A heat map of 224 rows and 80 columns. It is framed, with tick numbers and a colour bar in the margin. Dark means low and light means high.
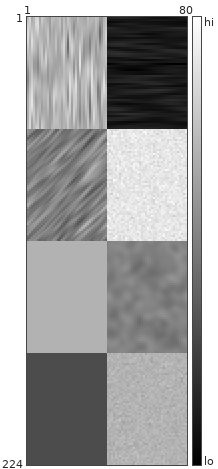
The table splits into 4 rows of 2 panels. Panel 1,1: high, streaked downward. Panel 1,2: very low, streaked across, faint in contrast. Panel 2,1: middling, slanting up to the right. Panel 2,2: very high, fine-grained, faint in contrast. Panel 3,1: high, flat. Panel 3,2: middling, blotchy, faint in contrast. Panel 4,1: low, flat. Panel 4,2: high, fine-grained, faint in contrast.
